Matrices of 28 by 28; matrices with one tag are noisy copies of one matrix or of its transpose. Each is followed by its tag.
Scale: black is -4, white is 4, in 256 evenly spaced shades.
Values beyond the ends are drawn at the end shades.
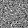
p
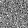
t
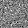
p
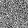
t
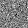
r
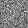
p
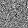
r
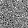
t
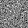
p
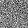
t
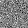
t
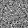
p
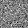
p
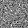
p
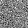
t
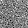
t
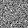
p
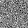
t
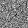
r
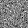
p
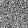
t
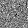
r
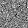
r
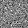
p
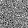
t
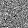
r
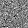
r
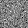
p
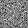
p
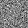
p
